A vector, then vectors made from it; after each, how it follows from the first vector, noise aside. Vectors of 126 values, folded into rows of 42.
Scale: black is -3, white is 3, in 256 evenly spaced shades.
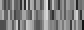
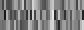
wrapped around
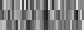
negated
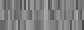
shrunk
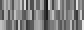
negated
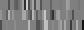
partly zeroed
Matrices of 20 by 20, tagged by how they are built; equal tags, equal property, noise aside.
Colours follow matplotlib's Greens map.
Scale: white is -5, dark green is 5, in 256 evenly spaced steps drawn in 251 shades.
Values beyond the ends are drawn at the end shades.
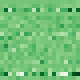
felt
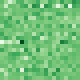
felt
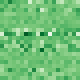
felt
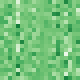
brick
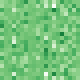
brick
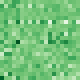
felt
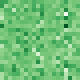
brick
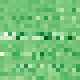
felt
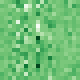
brick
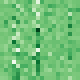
brick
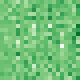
brick
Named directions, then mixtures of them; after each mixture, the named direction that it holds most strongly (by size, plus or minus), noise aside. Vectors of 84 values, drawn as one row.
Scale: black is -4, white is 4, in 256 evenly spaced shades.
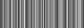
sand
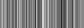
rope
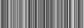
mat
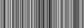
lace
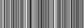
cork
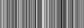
rope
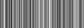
lace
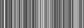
lace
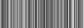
mat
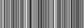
cork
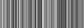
rope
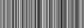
rope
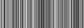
cork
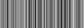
mat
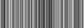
lace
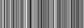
cork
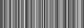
sand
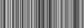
lace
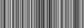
lace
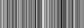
rope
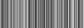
mat
